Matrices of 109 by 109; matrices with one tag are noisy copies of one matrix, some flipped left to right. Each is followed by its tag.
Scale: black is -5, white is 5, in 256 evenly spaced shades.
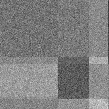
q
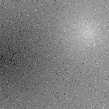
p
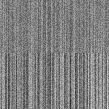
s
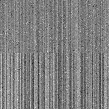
s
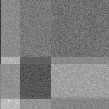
q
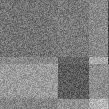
q
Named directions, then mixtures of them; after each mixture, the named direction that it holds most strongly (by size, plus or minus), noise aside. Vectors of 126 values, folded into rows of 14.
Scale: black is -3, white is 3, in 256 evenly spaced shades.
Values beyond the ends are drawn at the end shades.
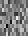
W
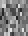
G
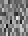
W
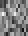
G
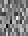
W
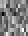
G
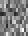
W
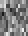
G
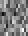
W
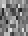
G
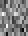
W
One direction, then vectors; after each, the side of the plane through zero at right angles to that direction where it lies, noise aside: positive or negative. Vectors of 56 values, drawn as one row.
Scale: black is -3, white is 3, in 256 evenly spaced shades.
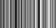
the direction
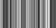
positive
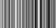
negative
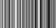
negative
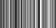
positive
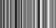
positive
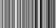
negative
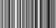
negative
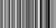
negative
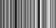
positive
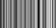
positive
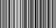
negative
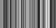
positive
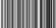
negative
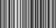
negative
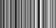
positive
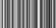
negative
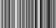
negative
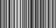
negative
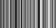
positive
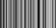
positive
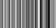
negative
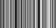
positive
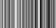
negative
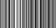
negative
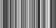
positive
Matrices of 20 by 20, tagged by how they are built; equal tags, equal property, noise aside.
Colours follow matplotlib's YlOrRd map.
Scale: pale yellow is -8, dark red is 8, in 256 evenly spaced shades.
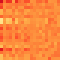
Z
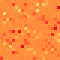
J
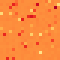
J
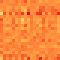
Z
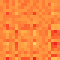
Z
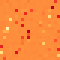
J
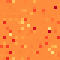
J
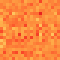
Z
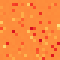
J
